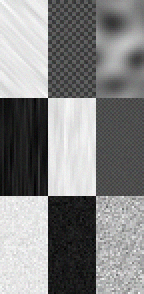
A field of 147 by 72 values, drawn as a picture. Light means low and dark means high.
It is made of 3 by 3 panels. Panel 1,1: very low, slanting down to the right, faint in contrast. Panel 1,2: high, checkered. Panel 1,3: middling, smooth, strong in contrast. Panel 2,1: very high, streaked downward, faint in contrast. Panel 2,2: very low, streaked downward, faint in contrast. Panel 2,3: high, checkered, faint in contrast. Panel 3,1: very low, fine-grained, faint in contrast. Panel 3,2: very high, fine-grained, faint in contrast. Panel 3,3: low, fine-grained.
